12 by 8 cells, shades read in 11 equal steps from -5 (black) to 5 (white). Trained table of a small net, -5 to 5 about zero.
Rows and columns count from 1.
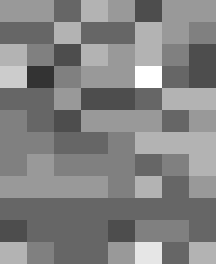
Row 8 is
0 1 0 0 0 -1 0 2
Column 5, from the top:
1 -1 1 1 -2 1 0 0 0 -1 -2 1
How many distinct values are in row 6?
4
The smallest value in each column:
-2 -3 -2 -2 -2 -2 -1 -2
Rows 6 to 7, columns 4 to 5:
1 1 | -1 0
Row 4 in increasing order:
-3 -2 -1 0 1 1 3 5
